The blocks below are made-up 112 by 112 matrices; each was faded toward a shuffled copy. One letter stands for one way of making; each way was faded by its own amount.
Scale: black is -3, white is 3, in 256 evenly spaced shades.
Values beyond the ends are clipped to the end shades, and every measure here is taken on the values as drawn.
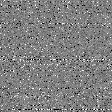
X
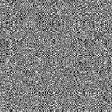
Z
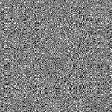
Z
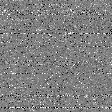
X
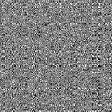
Z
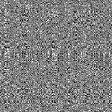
Z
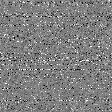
X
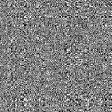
Z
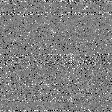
X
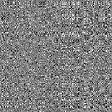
Z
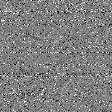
X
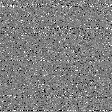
X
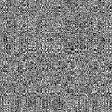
Z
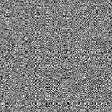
Z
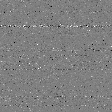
X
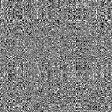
Z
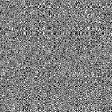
Z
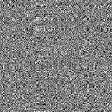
Z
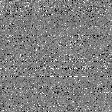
X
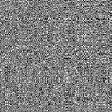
Z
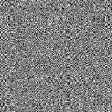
Z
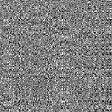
Z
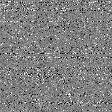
X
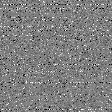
X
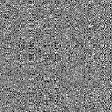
Z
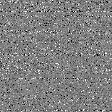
X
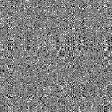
Z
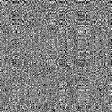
Z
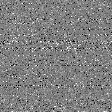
X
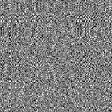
Z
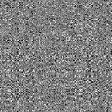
Z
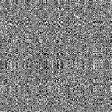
Z
